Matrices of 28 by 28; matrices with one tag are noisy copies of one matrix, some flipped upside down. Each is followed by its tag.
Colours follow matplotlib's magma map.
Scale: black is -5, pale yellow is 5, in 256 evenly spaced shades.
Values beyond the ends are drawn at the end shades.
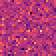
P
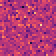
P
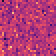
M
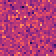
P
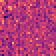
M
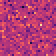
P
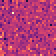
M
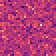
P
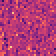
M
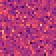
P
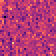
M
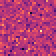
P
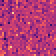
M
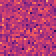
P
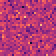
P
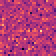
P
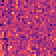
M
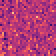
M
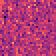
M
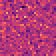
P
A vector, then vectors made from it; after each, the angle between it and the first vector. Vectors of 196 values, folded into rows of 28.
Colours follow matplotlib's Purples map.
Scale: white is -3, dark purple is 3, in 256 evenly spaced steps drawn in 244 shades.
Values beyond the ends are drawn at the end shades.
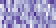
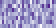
orthogonal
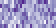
partly opposed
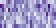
nearly opposite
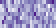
nearly parallel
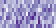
orthogonal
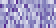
partly opposed
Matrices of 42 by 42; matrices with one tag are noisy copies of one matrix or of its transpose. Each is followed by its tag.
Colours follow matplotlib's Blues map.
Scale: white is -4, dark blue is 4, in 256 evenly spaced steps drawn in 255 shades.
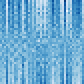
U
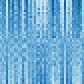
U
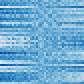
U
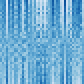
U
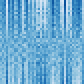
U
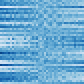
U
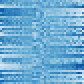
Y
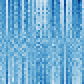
U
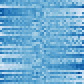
Y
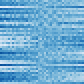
U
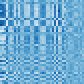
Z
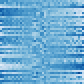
Y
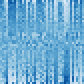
Y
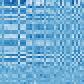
Z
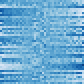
Y
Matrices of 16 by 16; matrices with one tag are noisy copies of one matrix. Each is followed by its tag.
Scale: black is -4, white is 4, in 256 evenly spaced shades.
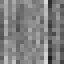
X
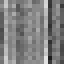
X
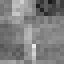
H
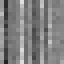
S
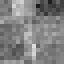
H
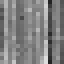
X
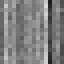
X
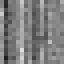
S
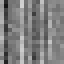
S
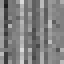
S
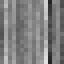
X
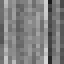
X
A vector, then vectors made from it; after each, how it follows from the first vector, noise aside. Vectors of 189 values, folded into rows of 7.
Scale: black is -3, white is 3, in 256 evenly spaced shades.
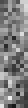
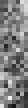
copied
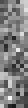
copied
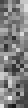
copied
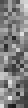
copied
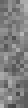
shrunk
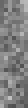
shrunk
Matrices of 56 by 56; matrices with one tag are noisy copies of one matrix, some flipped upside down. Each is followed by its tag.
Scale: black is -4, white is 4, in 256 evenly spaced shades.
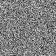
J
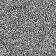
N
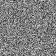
J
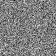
J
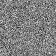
N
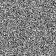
J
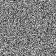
J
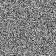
J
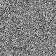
N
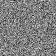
J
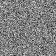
J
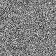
N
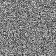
J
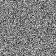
J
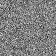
N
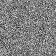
N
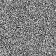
N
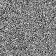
N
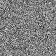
N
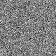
N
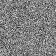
N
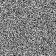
J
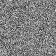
N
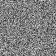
J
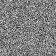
N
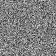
J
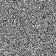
J
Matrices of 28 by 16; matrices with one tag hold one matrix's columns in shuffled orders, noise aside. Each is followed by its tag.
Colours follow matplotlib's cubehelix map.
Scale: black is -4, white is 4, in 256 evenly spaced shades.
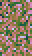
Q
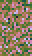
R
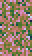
Q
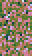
Q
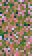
Q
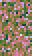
Q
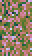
Q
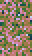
Q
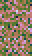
R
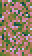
Q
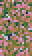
Q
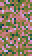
R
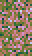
R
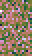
R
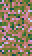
R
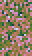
Q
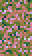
R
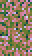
Q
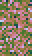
R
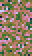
R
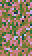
Q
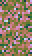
R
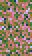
R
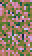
Q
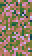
Q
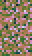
R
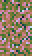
R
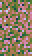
R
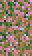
Q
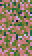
Q
